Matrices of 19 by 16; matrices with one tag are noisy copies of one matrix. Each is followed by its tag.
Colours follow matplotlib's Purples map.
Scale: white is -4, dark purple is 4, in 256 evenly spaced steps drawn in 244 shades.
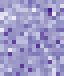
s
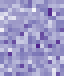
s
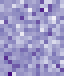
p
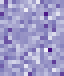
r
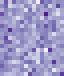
r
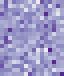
r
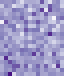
p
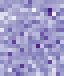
s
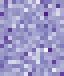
r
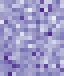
p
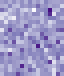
s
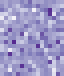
s
